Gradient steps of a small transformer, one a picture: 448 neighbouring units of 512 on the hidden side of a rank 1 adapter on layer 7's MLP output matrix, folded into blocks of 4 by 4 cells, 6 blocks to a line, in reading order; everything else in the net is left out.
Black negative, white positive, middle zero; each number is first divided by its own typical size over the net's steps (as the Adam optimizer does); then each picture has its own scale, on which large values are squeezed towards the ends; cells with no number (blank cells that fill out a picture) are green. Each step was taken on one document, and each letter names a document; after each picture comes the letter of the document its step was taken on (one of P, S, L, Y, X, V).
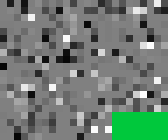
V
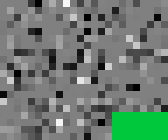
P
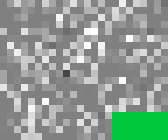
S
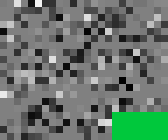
P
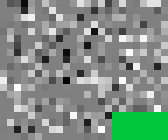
S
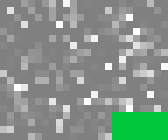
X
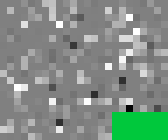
X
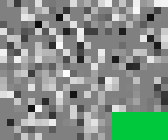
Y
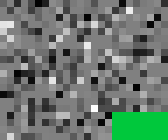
P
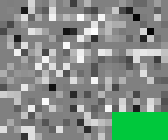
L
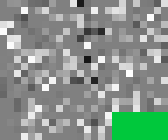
S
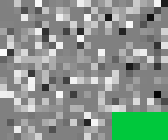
Y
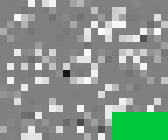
L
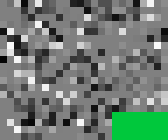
Y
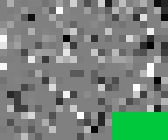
V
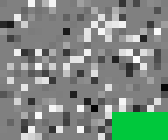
L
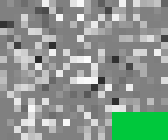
S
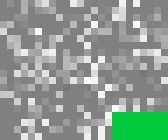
S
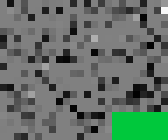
V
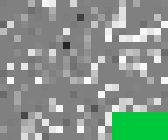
L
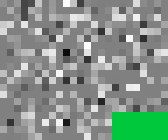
S
